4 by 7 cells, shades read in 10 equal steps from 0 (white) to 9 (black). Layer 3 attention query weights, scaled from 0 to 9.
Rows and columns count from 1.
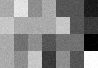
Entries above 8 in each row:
0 0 1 0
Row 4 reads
3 4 2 7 4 6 0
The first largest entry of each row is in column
7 7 7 4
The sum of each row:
31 26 37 26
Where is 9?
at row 3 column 7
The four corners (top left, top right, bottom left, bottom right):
3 8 3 0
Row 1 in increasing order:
1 3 3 4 6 6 8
